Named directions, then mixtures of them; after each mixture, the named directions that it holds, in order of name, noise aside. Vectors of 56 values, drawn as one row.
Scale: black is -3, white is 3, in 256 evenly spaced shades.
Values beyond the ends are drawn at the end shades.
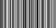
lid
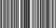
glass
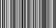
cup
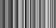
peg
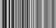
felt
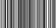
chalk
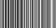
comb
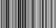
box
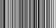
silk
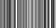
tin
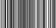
chalk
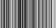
box, silk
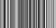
chalk, silk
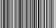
cup, lid, silk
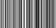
box, cup, peg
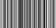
chalk, lid, silk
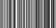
box, peg, tin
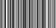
chalk, lid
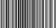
box, tin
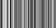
felt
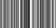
glass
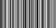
lid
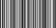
cup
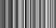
peg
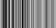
box, felt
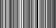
box, lid, silk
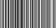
comb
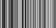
cup, felt, peg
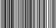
chalk, felt, peg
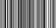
chalk
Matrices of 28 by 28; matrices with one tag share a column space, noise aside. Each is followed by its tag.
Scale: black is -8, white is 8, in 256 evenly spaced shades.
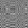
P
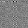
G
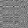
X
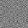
X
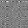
G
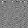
G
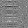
X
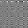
G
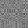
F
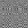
P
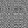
P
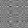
X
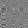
P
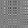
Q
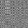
Q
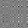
X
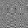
P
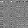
G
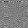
G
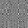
F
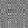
F
